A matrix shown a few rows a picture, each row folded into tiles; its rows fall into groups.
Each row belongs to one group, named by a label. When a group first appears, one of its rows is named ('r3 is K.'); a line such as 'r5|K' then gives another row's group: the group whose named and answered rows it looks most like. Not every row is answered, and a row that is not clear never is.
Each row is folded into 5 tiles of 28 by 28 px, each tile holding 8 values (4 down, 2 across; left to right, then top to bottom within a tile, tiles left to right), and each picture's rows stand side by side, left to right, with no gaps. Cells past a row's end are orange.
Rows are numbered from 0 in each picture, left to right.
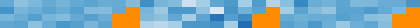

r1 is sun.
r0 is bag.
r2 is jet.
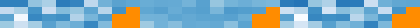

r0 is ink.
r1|sun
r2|ink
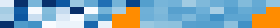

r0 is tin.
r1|sun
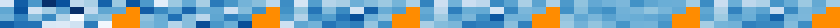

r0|tin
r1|bag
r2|sun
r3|sun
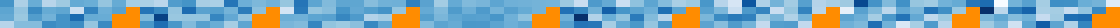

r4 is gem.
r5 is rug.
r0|sun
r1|gem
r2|jet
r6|jet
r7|bag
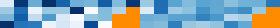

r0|tin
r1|jet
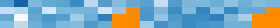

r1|sun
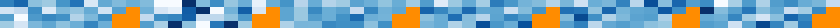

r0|ink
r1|rug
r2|sun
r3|bag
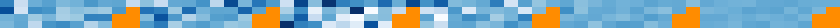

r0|bag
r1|gem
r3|ink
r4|bag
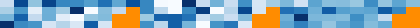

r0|tin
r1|rug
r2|gem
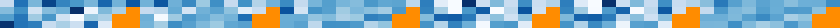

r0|tin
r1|ink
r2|bag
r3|rug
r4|rug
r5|jet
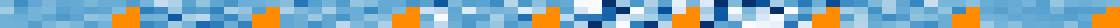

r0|jet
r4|rug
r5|tin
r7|sun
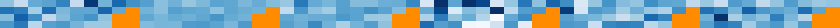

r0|gem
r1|sun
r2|jet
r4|bag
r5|gem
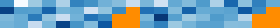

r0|bag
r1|gem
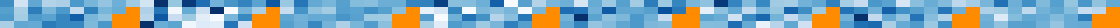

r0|sun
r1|tin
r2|jet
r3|ink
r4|gem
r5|jet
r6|gem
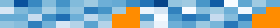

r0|jet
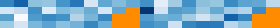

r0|ink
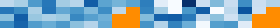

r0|gem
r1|rug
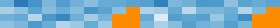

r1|ink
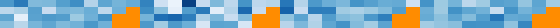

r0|ink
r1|rug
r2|bag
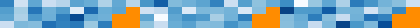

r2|bag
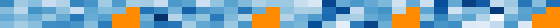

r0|sun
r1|gem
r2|rug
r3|tin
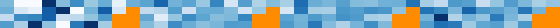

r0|rug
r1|ink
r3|gem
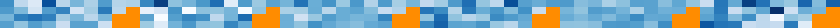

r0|rug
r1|ink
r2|ink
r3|gem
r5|tin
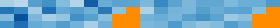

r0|gem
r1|jet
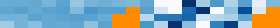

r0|sun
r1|rug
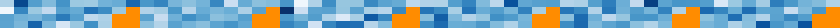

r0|jet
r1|ink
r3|gem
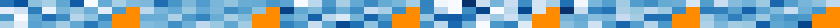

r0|ink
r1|jet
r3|rug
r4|bag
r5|bag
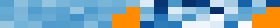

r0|sun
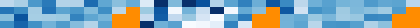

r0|gem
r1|tin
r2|bag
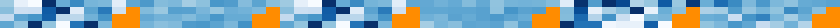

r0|rug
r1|sun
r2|rug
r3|sun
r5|jet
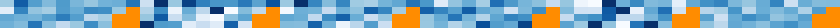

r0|jet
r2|jet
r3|bag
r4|rug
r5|ink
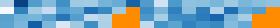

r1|sun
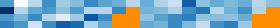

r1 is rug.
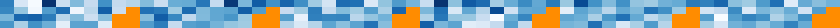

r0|rug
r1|gem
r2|ink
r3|tin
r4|jet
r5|ink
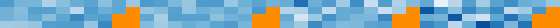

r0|sun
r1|ink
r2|ink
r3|bag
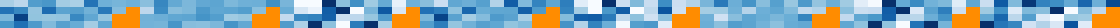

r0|gem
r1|jet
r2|rug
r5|ink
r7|tin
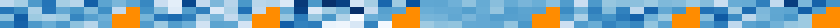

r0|gem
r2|tin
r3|sun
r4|sun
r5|gem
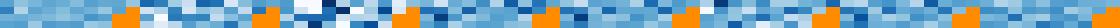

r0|bag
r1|ink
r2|rug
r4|gem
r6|gem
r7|bag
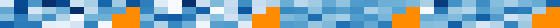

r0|tin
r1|rug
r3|jet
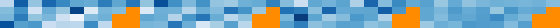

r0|tin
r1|jet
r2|gem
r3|sun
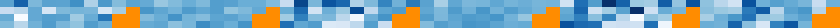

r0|ink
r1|bag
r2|tin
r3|sun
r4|tin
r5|rug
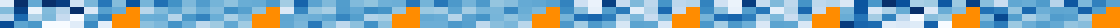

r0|tin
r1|jet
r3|jet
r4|rug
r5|rug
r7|gem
